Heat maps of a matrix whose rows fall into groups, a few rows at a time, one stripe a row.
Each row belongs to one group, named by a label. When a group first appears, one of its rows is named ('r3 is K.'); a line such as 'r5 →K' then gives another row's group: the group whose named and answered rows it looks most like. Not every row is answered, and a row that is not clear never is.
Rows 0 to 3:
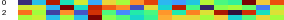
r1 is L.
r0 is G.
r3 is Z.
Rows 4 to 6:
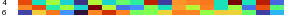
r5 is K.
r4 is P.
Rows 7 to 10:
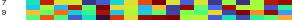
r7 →G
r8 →L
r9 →P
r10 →G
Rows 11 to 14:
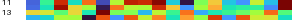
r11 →G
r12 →G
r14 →P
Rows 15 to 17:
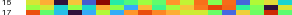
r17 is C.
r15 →Z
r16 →Z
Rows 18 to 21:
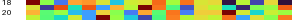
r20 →Z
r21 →Z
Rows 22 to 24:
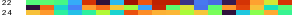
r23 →L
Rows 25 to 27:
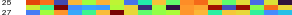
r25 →K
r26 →P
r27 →L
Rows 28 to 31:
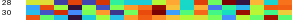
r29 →G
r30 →P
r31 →C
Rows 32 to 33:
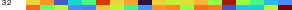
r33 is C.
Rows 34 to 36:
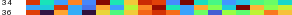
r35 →P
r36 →C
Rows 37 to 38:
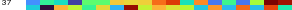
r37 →G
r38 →P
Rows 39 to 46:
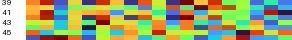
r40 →Z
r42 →K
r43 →L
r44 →L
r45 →C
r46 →L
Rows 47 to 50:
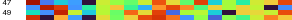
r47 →C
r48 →L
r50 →C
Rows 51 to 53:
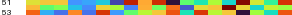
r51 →P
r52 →Z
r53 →Z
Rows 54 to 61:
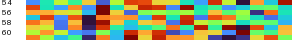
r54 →G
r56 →K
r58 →K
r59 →Z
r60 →P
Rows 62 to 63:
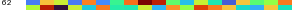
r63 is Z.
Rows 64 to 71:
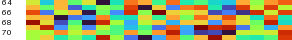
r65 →P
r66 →C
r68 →K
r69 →Z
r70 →G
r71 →Z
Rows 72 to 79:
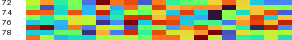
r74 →K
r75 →G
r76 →G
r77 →K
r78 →P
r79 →C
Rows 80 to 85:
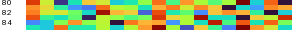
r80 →K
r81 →C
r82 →L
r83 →C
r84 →P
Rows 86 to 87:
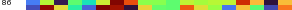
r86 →L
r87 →L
